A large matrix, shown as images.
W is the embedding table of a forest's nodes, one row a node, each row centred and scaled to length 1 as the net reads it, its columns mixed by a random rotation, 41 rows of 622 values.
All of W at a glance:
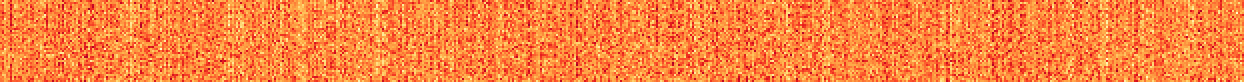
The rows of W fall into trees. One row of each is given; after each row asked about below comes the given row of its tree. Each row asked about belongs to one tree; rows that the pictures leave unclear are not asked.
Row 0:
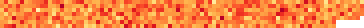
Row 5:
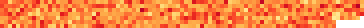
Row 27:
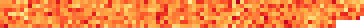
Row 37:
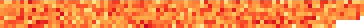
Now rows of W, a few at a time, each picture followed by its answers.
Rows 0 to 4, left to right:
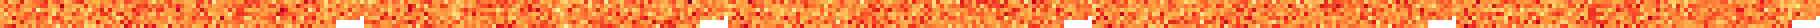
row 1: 37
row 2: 0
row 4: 0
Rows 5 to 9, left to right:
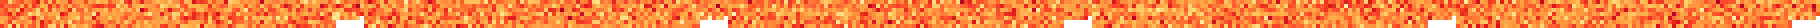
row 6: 5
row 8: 0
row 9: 5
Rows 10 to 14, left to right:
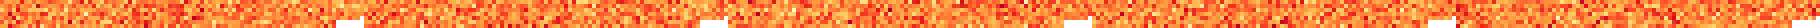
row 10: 0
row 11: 0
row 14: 5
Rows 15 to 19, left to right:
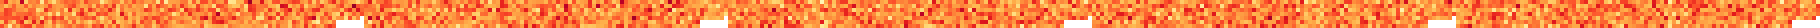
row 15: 5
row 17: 37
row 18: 0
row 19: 0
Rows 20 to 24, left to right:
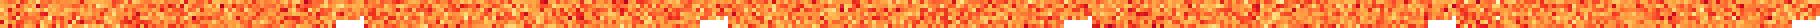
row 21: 5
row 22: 5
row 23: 27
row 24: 5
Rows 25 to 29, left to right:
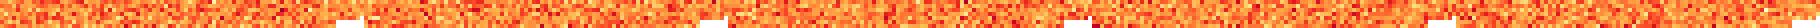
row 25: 0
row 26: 37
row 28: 27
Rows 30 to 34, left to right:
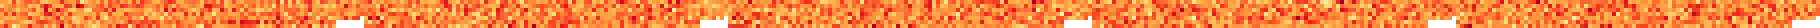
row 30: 37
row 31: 0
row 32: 0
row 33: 5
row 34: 0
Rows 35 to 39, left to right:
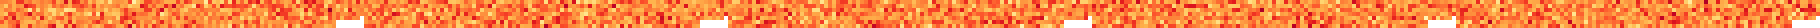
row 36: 0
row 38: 5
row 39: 5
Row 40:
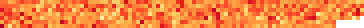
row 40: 5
